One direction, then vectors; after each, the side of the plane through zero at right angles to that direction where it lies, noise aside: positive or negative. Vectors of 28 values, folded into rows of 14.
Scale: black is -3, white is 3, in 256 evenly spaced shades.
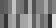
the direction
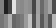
positive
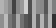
negative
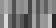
negative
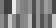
positive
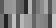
positive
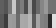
positive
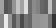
negative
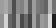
negative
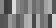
positive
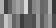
negative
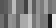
positive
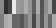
positive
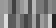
negative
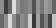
positive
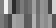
negative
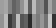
negative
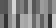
positive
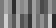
negative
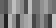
positive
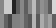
negative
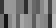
positive
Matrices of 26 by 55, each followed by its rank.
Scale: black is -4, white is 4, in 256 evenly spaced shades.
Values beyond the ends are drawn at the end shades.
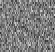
full rank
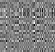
three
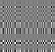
one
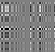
one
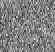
full rank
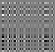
one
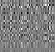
three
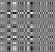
one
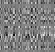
three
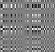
one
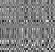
three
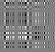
one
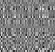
three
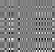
one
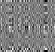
three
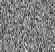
full rank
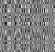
three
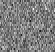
full rank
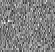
full rank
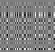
one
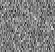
full rank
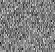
full rank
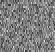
full rank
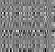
three
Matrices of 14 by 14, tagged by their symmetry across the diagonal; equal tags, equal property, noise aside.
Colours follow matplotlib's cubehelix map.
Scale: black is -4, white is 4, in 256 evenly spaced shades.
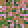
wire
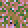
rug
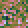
rug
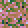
rug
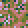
wire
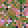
wire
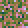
rug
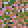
wire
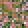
wire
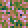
wire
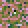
rug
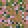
wire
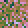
rug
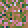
wire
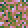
rug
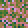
rug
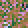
wire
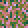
rug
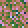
wire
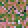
rug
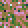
wire
